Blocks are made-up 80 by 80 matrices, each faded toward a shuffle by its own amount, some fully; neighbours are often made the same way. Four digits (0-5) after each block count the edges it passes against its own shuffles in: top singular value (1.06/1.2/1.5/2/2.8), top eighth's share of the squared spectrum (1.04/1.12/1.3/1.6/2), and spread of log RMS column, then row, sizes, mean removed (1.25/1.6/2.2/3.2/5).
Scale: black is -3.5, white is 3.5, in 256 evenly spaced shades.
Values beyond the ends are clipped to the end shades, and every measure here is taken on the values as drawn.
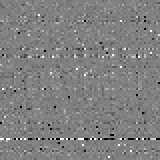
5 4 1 2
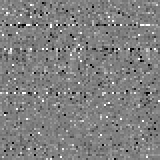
4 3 0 2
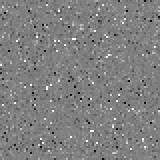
0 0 0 0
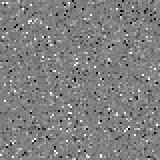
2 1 0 0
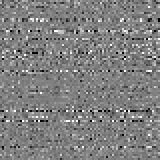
4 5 2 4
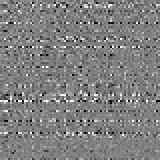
5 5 2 4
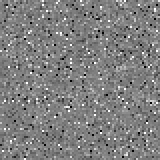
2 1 0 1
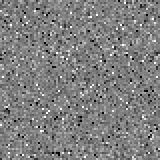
0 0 0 0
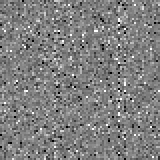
2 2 2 0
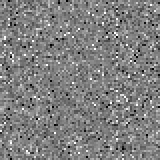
1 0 1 0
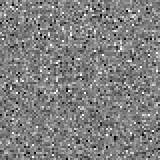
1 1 0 0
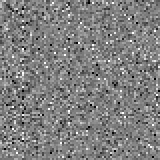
3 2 1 0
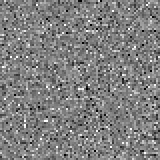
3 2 1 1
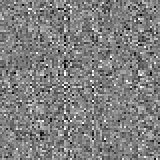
4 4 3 2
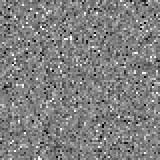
2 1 0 0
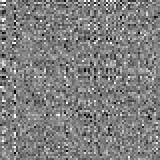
4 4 3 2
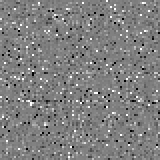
3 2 0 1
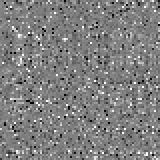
3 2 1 1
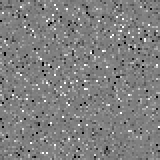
0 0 0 0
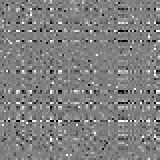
5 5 3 3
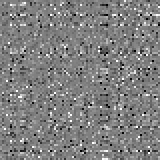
4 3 2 2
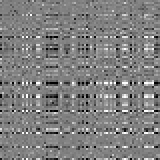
5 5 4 4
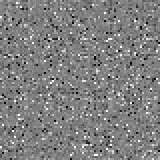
3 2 0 1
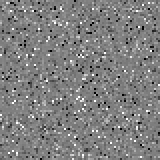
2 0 0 0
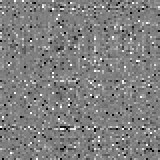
4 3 1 1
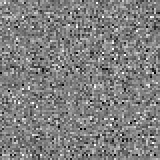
3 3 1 2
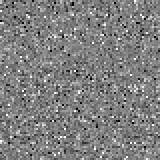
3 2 0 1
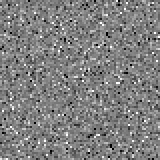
0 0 0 0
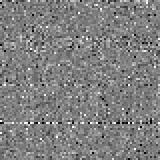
4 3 0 2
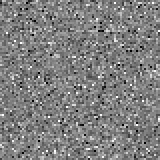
2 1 0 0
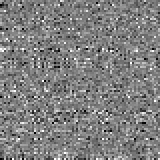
4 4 1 3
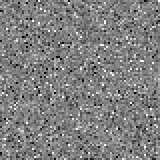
0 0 0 0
